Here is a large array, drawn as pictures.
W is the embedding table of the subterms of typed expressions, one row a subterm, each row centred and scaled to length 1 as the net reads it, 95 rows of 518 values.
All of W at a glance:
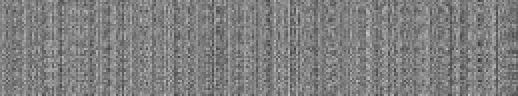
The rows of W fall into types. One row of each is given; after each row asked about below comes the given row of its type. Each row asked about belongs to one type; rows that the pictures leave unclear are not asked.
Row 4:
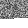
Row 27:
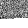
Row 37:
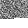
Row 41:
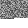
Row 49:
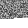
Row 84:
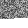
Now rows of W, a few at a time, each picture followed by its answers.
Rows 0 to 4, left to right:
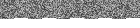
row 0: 84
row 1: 37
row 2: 41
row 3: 84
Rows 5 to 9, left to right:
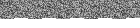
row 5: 84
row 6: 4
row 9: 49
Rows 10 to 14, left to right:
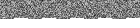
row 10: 41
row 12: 41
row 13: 49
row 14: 41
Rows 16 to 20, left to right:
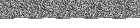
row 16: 27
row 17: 37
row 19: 4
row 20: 37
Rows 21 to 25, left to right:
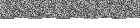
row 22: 49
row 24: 49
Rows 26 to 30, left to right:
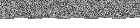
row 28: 84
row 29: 41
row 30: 49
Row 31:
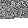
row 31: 41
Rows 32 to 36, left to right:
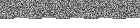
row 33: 41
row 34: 37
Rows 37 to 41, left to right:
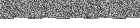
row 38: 27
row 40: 37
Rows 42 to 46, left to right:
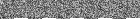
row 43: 27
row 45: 37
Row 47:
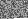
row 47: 49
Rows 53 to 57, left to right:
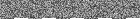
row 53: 41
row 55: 27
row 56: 4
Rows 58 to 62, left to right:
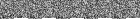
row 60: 27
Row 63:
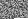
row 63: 27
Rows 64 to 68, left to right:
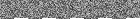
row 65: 41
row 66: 37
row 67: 27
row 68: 84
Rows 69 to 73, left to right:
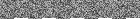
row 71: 84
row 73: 4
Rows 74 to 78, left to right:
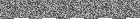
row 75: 84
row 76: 37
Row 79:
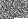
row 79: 37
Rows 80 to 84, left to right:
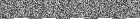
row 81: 4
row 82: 37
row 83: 41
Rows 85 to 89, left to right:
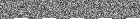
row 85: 49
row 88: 4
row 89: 27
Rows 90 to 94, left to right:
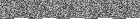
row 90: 41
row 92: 4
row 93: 41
